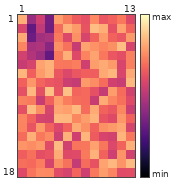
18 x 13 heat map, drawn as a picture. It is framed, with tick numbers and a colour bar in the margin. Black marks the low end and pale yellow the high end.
Average level on the scale: 70%. Odd patch: lower, in the top left. Odd rows or columns: none. Ninth with the lowest average: top left.
